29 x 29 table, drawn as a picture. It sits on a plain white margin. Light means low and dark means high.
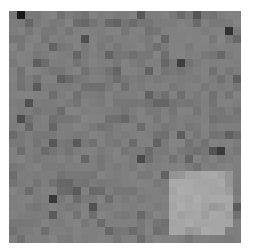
An odd patch, lower than its surroundings, sits in the bottom right. The bottom right is the ninth with the lowest average. On average the colour sits 50% of the way up the scale. The halves do not mirror each other. No regular stripes run through it.
